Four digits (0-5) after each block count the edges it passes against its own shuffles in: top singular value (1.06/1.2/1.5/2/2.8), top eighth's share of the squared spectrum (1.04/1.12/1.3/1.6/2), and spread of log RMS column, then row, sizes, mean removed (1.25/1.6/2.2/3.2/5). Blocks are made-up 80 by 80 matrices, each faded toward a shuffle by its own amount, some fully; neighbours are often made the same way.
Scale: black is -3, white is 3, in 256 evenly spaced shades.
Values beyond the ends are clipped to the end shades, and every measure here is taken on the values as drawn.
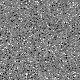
0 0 0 0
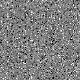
3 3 2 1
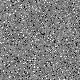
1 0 0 0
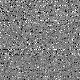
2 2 0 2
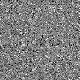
3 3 1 1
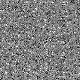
3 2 1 0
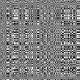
5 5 4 4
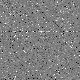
2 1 0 0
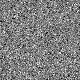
0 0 0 0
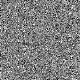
1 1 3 0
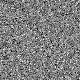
0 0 0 0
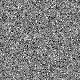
0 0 0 0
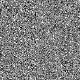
1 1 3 0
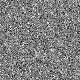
0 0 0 0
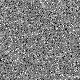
1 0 0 0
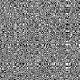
4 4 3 3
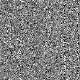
1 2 3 0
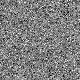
0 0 0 0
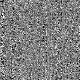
0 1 3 0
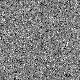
0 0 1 0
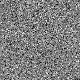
0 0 1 0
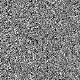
1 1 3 0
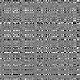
5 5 3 4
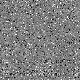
3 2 0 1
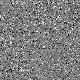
3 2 0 1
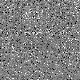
3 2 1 2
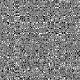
4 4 2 3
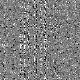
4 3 3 1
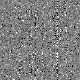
3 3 2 0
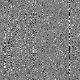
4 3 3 0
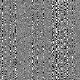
4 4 4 0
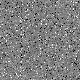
1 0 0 0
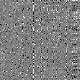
4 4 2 2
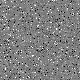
0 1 0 0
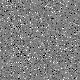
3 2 1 0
